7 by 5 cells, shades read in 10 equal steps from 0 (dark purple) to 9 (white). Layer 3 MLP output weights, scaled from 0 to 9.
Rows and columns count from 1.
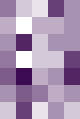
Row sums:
26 32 23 29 15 23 29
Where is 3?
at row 5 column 1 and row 6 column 2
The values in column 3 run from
4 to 8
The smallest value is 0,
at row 5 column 2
